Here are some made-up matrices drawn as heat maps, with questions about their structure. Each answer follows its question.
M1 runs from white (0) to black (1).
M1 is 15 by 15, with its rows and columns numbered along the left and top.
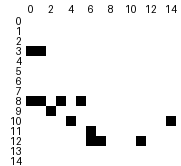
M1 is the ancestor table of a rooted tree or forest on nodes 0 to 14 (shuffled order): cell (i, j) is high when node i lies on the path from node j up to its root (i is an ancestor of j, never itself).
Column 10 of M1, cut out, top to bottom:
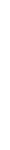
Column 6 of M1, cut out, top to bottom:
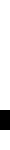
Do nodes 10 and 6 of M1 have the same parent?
no
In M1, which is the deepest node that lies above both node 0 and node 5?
8
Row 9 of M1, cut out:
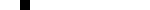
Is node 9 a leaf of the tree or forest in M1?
no
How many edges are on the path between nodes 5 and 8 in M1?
1
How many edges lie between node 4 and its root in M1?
1
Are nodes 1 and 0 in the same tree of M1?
yes
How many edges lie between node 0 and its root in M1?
2
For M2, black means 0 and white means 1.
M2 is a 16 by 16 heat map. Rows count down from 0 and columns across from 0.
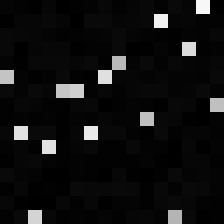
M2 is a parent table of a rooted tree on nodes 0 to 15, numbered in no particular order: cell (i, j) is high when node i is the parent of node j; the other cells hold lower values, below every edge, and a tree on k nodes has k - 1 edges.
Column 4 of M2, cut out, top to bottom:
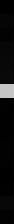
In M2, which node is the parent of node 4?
6
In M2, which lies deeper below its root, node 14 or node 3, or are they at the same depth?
node 3
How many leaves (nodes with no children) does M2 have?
5
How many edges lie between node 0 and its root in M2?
3
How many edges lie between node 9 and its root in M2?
0
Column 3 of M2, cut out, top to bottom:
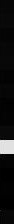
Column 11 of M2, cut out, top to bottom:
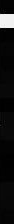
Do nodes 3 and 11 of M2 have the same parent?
no
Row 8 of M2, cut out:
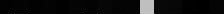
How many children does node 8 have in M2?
1
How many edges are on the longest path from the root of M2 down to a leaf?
6
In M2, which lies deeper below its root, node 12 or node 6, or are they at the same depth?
node 12
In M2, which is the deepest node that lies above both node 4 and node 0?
6
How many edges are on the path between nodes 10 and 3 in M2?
1
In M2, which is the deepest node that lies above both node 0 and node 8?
6
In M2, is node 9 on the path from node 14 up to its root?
yes
